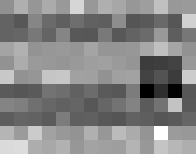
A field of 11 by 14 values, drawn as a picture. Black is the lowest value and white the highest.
In the middle right lies a patch that is lower than the rest. Stripes running across repeat 2 times from top to bottom. The middle right is the ninth with the lowest average.
